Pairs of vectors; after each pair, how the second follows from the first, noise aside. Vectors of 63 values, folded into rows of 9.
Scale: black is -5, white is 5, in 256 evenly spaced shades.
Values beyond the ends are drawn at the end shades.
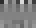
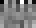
scaled up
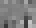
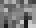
scaled up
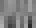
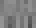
shrunk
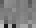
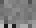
copied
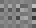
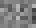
sign-scrambled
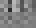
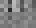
copied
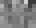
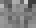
copied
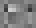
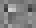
copied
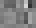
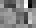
scaled up
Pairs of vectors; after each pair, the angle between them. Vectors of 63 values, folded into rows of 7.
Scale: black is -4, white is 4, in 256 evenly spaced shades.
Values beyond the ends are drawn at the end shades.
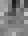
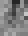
nearly parallel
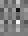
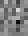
nearly opposite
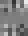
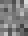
nearly parallel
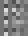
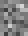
partly opposed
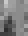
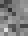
partly opposed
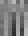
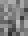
partly aligned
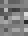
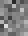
orthogonal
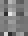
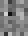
nearly opposite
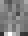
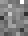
orthogonal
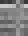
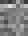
nearly parallel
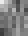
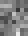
partly aligned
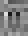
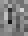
partly aligned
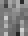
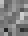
orthogonal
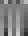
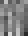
nearly parallel
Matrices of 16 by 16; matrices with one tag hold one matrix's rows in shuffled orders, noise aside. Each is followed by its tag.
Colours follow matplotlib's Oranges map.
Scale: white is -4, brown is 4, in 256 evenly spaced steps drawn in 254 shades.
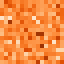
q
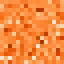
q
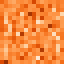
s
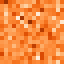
s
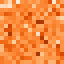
q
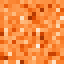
s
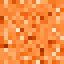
s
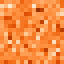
q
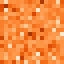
s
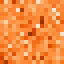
s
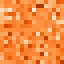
q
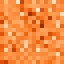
s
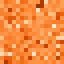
q
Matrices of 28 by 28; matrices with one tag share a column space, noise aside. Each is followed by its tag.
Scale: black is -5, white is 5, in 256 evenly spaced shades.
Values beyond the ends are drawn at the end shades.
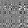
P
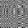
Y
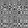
P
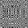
Y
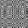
Y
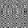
Y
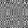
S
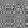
P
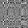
S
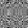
S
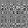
P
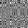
S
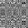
S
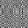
Y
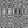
Y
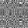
S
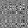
P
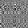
P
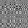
P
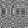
Y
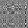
P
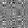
S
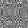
S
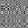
P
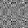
S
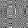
Y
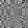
S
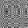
Y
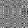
Y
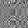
S
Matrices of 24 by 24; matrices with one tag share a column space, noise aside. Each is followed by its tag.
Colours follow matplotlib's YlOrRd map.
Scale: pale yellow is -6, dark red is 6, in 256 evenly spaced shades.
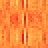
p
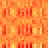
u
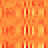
u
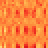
u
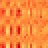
u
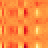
u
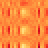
u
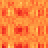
u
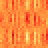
p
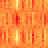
p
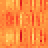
p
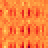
u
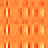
u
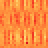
p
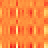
u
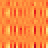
u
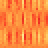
p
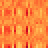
u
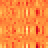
u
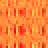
u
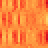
p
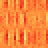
p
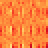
u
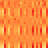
u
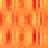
p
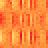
p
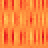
p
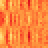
p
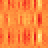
p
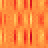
p
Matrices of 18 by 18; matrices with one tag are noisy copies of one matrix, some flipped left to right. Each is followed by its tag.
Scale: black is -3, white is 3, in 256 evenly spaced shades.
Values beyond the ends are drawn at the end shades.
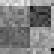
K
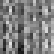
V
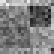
K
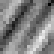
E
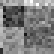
K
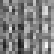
V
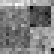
K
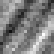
E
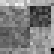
K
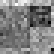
K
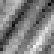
E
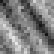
E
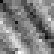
E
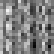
V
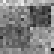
K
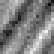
E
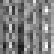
V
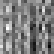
V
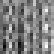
V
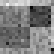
K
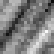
E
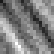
E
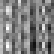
V
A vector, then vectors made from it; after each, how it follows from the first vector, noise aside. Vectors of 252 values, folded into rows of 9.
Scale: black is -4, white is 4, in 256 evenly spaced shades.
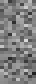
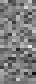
copied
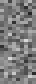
sign-scrambled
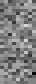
copied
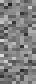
wrapped around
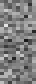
wrapped around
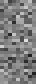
copied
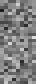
reversed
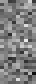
copied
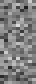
wrapped around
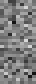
copied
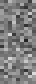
negated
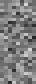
wrapped around
